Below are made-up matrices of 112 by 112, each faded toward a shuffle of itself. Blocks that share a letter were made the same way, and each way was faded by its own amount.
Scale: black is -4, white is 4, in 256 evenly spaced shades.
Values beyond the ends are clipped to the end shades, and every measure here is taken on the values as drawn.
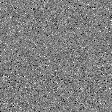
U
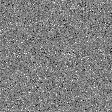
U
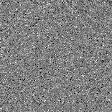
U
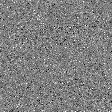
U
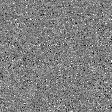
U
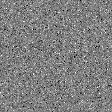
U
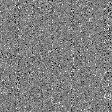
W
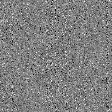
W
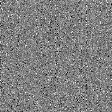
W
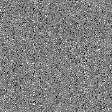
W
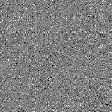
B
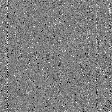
W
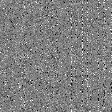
W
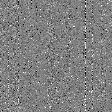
W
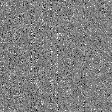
W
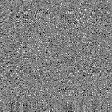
B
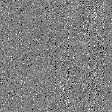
W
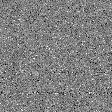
U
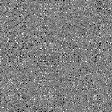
B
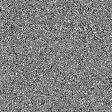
U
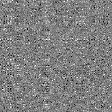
B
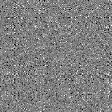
B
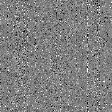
W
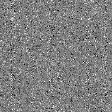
W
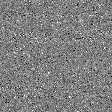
U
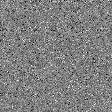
U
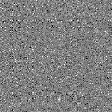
B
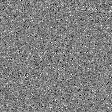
U
